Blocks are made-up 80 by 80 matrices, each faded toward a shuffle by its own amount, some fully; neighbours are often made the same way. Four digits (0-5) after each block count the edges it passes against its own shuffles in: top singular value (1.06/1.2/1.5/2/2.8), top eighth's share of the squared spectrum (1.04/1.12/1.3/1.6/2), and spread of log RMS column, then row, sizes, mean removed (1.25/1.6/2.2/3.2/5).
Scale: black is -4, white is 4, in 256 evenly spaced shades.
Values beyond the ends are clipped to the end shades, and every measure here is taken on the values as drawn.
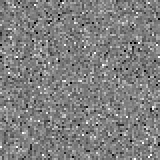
0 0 0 0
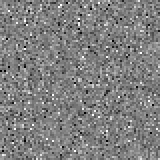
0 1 1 0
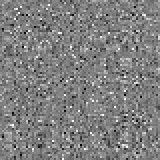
4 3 2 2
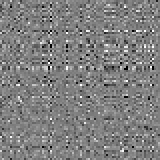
5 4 3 3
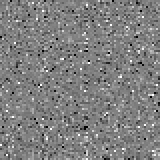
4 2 1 0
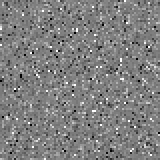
1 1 0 0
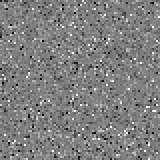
2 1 0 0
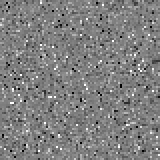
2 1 0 0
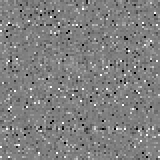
3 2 0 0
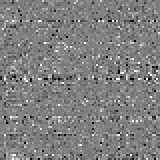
4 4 2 3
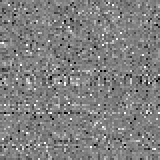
4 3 1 2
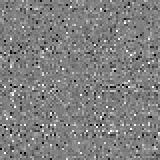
4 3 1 2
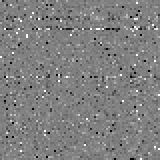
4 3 1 1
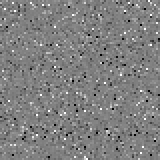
1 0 0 0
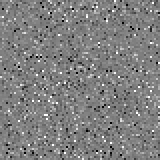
1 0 0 0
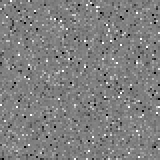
0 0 0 0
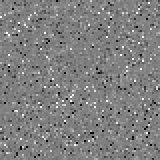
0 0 0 0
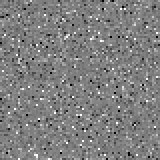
2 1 0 0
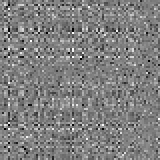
5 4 3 3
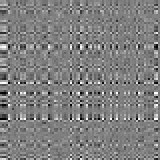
5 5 4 4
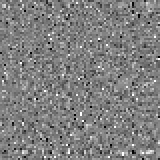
4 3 1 1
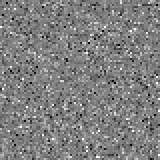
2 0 0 0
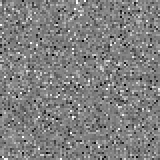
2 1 0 0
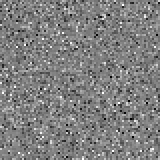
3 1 0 0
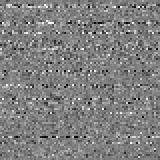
2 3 0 4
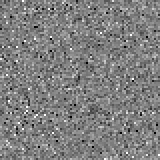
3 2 0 1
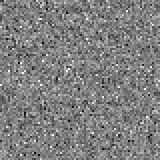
2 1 0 0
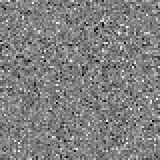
3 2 0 1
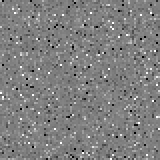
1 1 0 0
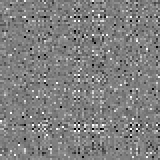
4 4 2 2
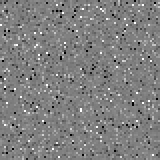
0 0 0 0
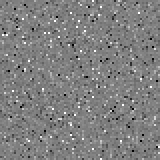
0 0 0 0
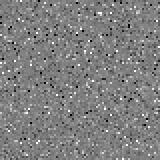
0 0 0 0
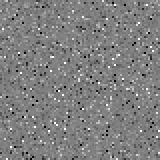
0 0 0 0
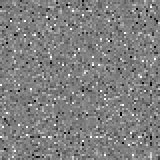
1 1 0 1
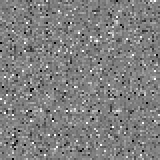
1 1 1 1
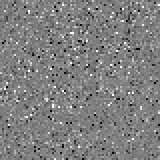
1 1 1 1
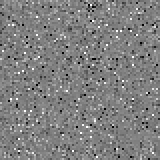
1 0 0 0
